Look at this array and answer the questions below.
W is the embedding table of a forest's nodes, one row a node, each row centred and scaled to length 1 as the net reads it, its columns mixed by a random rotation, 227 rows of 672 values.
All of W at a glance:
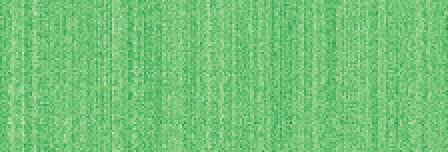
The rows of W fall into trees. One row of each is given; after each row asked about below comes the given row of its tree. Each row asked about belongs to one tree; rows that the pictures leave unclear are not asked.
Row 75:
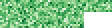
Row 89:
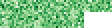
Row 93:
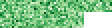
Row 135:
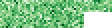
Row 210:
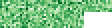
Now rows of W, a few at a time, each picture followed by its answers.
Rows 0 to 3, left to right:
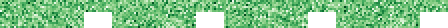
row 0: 93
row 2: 210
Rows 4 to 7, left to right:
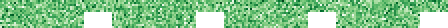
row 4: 210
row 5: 89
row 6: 210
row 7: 135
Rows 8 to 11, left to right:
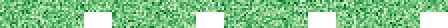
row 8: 93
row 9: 93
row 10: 210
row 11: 89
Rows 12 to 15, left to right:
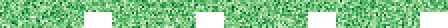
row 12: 93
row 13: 75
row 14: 75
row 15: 89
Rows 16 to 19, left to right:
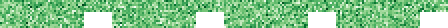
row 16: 75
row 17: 210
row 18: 75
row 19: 210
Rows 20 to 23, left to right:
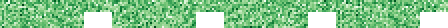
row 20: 210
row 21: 75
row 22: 75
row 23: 210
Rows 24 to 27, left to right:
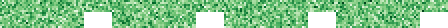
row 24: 75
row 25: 93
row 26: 89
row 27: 93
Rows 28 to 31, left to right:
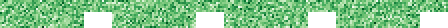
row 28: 75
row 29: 135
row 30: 89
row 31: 75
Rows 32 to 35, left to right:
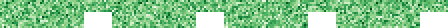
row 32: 93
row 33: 93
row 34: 75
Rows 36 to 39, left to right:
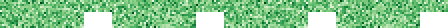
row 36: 93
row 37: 75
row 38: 93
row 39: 75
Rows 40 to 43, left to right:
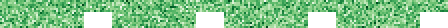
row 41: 135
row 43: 75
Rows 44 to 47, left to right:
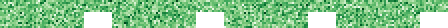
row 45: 93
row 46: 75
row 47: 210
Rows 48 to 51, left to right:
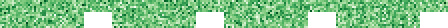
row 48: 75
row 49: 210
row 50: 93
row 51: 89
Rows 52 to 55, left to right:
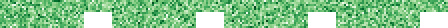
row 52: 210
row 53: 75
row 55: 89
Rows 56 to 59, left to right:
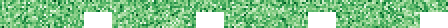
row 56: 210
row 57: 75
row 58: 210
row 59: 93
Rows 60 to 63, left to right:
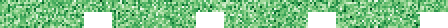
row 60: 75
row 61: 210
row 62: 135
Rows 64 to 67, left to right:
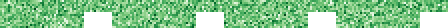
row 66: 75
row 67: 75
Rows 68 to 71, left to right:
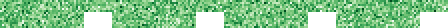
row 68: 93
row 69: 75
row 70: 93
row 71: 210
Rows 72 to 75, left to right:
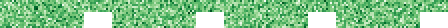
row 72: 135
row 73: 210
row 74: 75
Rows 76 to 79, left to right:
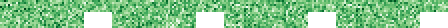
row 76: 89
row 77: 75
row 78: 210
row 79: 210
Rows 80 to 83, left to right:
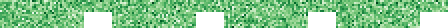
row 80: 93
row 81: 75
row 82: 210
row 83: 93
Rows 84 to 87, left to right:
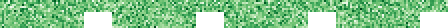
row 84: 210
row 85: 75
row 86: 93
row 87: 89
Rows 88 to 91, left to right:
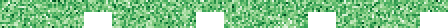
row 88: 210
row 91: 75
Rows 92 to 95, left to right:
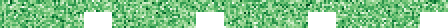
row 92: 210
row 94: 75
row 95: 135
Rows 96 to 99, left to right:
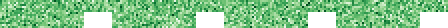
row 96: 210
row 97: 75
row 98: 75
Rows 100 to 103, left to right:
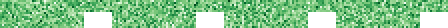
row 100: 93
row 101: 75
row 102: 89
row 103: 75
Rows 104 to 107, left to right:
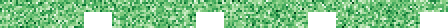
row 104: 75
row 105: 89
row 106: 135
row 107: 135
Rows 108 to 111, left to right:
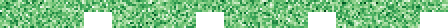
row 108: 93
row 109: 75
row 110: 75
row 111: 93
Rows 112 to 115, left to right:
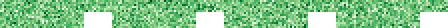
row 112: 93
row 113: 210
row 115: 89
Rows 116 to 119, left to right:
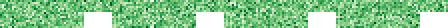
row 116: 93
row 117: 75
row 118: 89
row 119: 75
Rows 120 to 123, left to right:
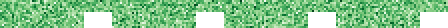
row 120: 93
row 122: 75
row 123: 89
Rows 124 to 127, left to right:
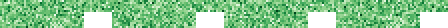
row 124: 75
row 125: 93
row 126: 135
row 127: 75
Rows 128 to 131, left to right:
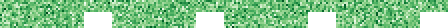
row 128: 89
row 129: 135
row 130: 210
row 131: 89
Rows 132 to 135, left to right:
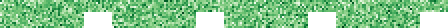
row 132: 135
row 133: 210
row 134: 75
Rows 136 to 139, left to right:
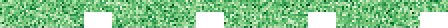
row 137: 135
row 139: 135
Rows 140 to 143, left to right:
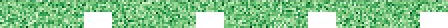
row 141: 93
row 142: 75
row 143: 75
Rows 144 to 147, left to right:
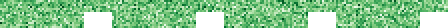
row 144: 75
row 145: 210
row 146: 210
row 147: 210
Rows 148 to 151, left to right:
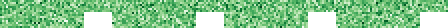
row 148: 75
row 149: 75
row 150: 89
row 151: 75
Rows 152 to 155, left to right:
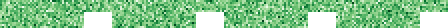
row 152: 210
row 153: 135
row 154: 93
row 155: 135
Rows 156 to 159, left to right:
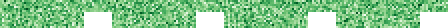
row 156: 89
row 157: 89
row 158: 210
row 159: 75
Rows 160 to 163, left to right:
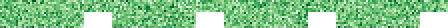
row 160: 93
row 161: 135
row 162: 75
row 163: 210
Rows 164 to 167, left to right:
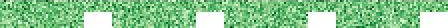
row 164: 89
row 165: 89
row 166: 135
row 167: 75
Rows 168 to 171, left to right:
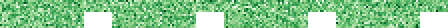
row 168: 89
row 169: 135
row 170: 210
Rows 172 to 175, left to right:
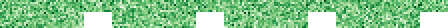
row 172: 93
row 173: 210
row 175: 75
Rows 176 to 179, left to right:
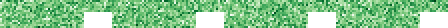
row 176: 135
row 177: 210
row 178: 135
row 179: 135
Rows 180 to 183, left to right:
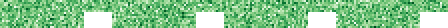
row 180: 89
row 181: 135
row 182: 210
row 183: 135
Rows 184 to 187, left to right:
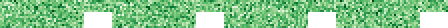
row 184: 135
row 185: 135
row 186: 210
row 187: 89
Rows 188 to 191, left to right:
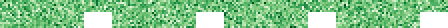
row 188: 89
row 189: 75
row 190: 93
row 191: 89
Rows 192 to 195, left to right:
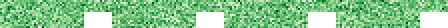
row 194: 135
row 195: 89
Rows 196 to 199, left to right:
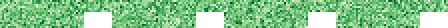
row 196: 210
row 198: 93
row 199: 210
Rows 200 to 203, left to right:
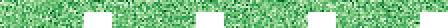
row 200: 135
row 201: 135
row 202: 210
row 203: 135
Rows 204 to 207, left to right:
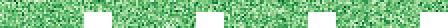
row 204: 135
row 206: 210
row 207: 75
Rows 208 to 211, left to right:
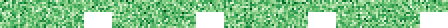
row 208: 89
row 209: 135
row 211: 135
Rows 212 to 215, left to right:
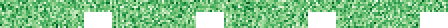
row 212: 89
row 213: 210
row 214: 89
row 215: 75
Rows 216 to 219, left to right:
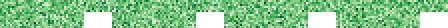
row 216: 75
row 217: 93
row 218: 93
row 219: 210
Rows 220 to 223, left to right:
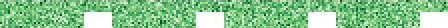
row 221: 75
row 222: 89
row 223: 89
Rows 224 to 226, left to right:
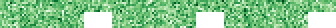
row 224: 210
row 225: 75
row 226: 210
